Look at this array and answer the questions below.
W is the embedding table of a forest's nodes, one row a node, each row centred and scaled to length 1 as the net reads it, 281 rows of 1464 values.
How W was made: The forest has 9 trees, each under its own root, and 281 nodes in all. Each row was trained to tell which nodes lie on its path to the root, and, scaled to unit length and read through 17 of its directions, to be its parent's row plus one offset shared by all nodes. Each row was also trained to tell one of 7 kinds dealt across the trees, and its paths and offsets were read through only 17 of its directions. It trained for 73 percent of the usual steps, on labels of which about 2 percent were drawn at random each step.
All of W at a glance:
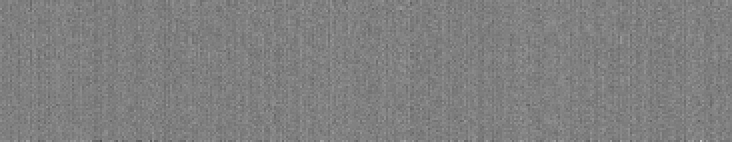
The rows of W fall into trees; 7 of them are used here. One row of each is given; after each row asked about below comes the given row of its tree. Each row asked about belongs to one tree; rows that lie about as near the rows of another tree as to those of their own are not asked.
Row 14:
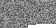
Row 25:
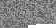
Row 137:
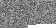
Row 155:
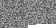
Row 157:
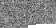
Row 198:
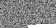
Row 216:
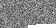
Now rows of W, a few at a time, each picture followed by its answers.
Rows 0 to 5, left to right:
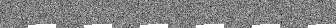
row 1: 216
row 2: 216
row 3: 216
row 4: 25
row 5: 216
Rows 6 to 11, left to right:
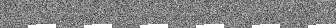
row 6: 137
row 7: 216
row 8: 216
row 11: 198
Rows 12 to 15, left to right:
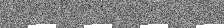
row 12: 14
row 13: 137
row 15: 14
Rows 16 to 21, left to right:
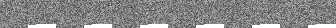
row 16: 137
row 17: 157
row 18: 155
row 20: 25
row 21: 14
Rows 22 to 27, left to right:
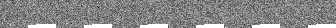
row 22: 216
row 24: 155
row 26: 157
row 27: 25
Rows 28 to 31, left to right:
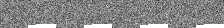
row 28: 155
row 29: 216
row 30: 25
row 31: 157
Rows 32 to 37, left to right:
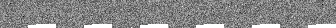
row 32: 216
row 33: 157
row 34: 14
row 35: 14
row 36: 155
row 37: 216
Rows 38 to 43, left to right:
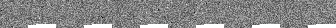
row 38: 216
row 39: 216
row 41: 155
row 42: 157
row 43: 155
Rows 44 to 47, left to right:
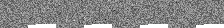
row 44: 216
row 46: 155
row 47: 25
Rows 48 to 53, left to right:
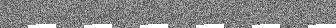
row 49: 198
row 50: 137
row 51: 198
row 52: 25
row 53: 14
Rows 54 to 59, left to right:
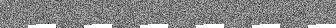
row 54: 137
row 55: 25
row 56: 14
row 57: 216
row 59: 14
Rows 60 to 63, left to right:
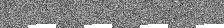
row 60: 137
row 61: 25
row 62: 14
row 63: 216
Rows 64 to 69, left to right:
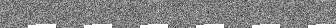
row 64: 216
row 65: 198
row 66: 14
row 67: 157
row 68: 14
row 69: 14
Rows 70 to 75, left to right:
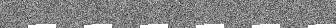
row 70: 157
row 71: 157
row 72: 198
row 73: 216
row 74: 216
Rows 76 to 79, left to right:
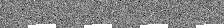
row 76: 216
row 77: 14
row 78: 14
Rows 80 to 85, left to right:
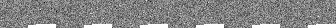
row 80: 155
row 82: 216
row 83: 157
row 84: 14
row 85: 216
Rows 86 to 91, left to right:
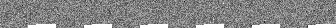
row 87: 14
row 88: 157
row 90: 157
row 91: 157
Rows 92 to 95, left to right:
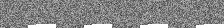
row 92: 155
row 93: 25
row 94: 157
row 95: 157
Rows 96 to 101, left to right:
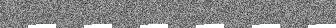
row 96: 198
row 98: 25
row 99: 216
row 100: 137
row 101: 14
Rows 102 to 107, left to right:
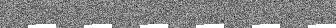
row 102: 14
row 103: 155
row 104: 216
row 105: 216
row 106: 155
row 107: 216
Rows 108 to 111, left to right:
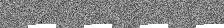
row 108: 216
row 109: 155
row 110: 216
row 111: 155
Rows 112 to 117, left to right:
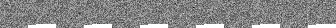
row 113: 137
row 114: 157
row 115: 216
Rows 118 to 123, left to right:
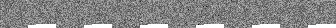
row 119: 155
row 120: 14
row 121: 155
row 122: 155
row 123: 155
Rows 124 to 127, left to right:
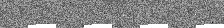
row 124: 155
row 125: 157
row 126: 155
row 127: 155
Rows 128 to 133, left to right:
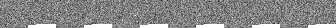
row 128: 25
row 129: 157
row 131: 157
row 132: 155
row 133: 14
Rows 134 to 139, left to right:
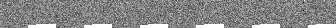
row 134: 198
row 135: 14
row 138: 25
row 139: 14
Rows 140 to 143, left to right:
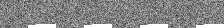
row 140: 14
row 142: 157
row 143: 155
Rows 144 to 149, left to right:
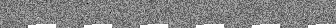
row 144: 25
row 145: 155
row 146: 157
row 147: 155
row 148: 198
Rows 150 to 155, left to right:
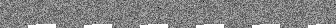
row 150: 216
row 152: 137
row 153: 14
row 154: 157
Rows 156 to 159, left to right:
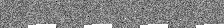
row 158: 25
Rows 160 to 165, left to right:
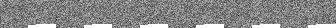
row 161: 14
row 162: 155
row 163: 14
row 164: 216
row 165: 216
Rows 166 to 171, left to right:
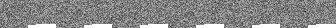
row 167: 155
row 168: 198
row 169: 157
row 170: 157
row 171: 14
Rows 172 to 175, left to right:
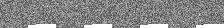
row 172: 155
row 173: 14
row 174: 14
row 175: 157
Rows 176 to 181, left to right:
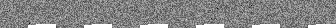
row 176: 14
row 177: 14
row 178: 155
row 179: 157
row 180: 137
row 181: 14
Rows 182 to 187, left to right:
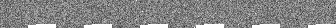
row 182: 155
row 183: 14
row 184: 14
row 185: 216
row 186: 157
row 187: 155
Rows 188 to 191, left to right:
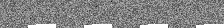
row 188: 216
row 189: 155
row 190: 14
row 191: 157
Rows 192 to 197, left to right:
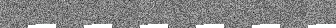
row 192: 157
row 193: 216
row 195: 216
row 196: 14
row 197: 155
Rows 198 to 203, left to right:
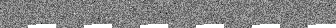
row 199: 216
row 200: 14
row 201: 155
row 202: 25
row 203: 216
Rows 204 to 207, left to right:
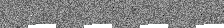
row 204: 157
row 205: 216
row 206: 155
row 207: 216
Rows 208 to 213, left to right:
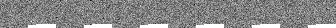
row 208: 155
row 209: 25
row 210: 137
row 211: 216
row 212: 216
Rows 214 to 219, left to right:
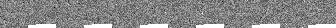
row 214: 14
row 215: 216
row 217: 157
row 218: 216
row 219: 157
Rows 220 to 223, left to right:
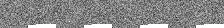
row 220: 155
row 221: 25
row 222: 25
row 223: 157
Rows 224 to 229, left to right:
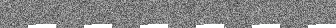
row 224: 155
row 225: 14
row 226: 157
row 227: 155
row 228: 216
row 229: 14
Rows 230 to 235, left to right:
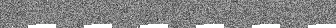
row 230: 155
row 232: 25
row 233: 155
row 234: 155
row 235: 137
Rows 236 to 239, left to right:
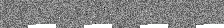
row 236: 155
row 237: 155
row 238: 14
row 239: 157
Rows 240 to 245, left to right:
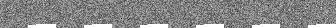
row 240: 137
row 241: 198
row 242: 155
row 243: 155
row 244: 25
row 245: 216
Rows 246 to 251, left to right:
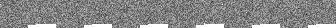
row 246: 216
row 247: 155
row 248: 25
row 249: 216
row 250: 198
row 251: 198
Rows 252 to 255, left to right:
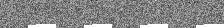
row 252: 14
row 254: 216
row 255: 14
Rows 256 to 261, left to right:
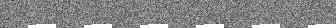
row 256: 137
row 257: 155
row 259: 155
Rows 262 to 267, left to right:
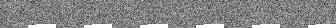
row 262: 14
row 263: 198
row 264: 157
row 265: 157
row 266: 14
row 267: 14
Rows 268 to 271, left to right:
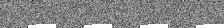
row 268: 14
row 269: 25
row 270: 157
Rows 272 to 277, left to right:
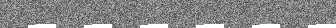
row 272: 14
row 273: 155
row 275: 216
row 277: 14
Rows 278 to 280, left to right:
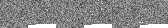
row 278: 157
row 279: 157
